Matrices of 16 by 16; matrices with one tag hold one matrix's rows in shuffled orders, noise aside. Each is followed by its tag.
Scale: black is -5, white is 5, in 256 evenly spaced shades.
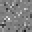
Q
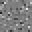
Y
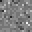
Y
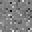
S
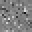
Q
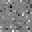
S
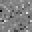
Y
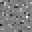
Y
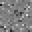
Y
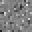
Y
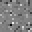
S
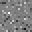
Q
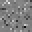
Q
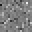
Y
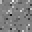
S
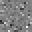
Y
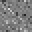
Q
